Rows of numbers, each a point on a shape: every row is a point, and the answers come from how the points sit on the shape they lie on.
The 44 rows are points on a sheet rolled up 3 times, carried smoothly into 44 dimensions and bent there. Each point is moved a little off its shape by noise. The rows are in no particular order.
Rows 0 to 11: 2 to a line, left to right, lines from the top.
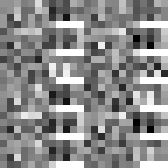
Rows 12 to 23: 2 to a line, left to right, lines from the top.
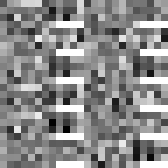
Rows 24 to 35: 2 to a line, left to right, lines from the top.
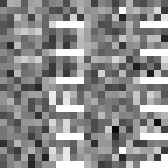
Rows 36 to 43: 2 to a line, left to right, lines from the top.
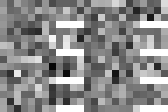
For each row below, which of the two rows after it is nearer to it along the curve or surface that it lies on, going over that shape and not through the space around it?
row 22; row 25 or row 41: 25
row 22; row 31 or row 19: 31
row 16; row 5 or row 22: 5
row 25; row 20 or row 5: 5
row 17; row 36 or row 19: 19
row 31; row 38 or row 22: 22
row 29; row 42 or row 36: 42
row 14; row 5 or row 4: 4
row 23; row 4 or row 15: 4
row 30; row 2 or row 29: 29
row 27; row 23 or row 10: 10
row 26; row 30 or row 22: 30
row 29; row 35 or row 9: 9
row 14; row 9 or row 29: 29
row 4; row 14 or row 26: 14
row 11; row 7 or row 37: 7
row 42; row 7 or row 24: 24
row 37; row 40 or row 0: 40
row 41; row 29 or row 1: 29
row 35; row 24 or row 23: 24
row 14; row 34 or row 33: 34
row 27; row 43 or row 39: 39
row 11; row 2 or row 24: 24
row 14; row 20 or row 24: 24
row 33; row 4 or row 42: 4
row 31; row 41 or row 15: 15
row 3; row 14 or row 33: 33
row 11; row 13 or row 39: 39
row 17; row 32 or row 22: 32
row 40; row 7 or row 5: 5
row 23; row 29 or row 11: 29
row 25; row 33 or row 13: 33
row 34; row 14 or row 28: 14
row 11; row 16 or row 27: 27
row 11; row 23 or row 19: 19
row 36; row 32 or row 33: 32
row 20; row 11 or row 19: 19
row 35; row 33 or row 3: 33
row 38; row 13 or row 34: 34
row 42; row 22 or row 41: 41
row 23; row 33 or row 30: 33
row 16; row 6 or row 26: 6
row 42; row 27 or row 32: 32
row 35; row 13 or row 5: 5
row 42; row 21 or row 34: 34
